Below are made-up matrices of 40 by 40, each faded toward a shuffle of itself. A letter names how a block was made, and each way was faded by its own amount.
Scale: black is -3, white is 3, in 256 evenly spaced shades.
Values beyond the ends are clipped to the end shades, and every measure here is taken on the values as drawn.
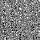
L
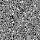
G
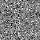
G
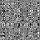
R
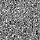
L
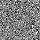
G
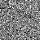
L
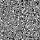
G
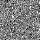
L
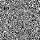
L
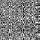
R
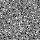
G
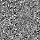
L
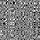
R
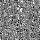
G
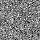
G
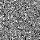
L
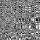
R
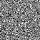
G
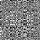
R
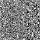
L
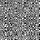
R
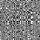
R
